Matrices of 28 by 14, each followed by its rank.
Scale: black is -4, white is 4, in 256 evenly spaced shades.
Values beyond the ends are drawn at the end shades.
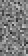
full rank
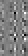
two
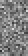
full rank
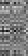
two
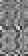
two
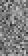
full rank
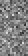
full rank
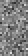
full rank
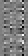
two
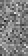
full rank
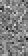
full rank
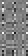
two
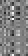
two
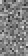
full rank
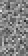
full rank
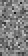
full rank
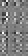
two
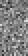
full rank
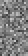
full rank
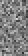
full rank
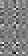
two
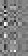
two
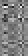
two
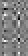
two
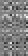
two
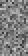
full rank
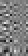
two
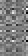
two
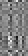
two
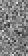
full rank
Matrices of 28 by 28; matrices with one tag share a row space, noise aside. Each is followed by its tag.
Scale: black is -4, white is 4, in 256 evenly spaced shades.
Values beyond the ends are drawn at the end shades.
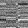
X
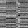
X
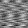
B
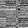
X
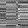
X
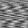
B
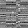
X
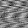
B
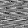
B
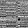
X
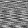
B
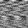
B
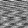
B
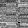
X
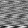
B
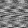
B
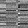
X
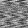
B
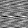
B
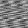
B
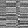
X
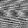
B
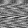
B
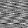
B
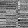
X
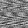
B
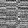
X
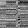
X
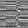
X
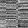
X
